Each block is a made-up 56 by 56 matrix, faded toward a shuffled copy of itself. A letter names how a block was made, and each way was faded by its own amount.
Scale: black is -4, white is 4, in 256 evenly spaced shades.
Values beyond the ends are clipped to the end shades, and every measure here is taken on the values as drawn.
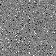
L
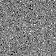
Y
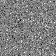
Y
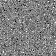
Y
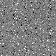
L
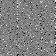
L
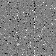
L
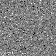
Y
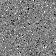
Y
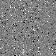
L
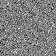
Y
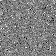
Y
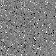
L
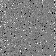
L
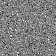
Y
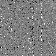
L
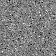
Y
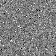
Y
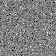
Y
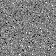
Y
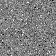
Y
